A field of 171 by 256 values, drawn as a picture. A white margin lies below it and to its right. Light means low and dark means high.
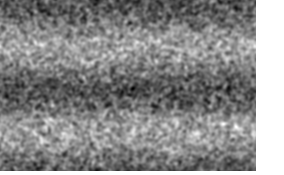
Overall the values sit about 50% of the way up the scale. There are no lone odd cells. There is no seam. Stripes running across repeat 2 times from top to bottom. The histogram is bell-shaped.
